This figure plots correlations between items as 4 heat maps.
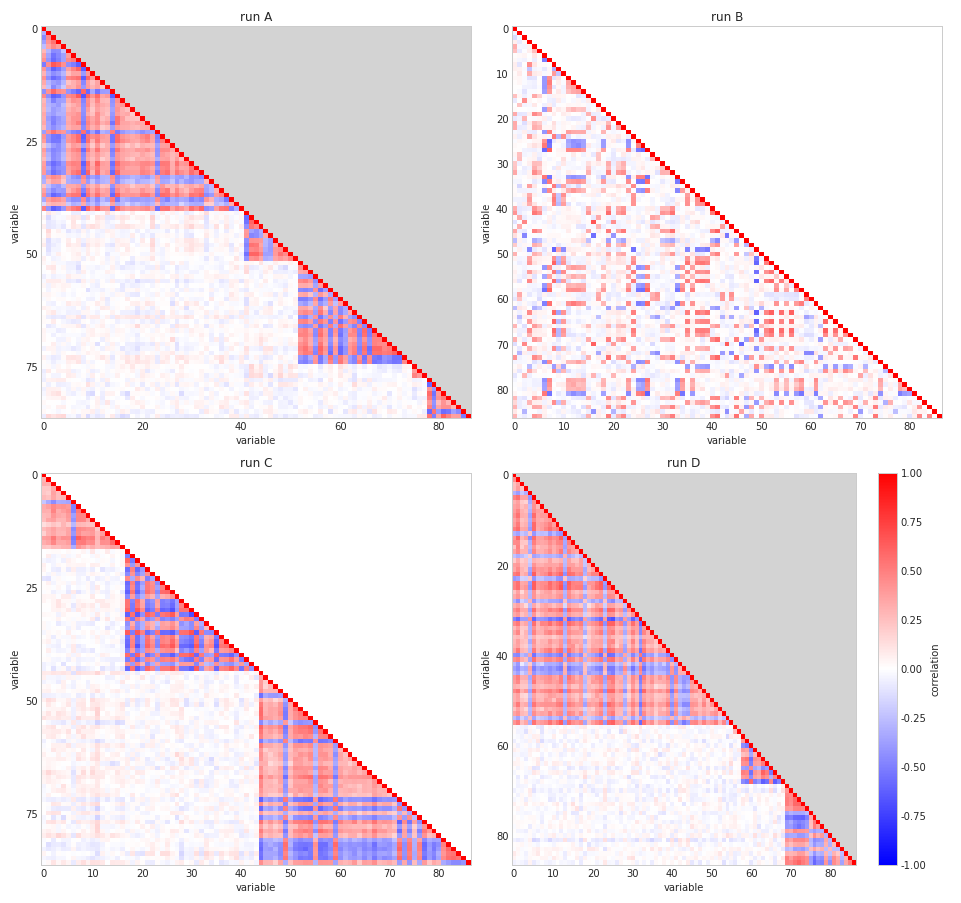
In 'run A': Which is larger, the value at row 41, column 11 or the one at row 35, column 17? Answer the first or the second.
the second
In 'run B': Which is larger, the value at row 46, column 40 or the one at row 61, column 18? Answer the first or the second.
the second
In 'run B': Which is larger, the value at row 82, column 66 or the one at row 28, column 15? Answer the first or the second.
the first
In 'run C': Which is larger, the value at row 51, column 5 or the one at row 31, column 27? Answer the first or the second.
the second
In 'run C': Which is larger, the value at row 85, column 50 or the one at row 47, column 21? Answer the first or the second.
the second
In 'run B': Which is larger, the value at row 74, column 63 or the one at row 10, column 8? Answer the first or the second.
the second
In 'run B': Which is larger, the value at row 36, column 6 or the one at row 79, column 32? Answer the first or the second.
the second
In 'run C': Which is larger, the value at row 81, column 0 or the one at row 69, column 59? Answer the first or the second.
the first
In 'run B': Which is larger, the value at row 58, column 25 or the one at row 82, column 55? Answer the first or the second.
the second
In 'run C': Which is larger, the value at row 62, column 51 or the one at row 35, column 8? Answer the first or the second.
the first
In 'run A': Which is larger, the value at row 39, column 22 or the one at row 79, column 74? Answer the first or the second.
the second
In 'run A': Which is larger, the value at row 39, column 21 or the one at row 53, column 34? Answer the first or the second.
the second
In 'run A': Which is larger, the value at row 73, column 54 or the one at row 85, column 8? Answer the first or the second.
the second
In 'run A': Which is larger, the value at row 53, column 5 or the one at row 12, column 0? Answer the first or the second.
the second
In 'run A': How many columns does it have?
87
